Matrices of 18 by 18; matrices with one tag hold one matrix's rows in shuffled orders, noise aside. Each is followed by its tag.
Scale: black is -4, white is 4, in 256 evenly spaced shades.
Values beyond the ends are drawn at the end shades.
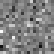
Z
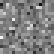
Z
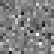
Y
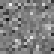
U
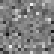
U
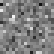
Z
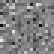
Z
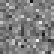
Y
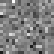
Z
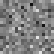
Y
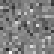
U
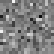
Z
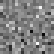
Y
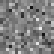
Y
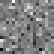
Z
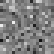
Z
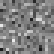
Z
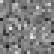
U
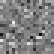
Z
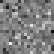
U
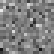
Z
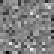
U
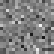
Y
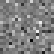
Y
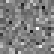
Y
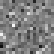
Z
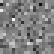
Z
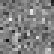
U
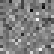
Y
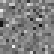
Z
